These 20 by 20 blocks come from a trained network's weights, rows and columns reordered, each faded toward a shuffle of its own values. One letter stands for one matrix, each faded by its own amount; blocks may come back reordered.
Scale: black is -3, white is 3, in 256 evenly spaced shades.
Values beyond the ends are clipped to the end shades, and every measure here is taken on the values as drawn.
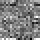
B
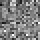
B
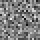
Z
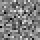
Z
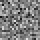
Z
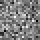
Z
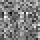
B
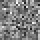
B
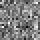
B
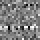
B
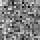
Z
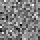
Z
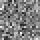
Z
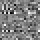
B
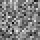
Z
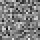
Z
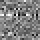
B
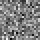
Z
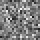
Z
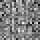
B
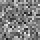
Z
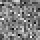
Z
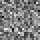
B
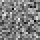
Z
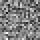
Z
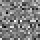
B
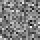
Z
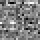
B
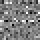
B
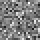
Z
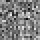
B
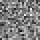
Z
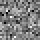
Z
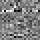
B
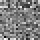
B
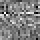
B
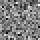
Z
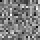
B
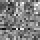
B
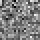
Z
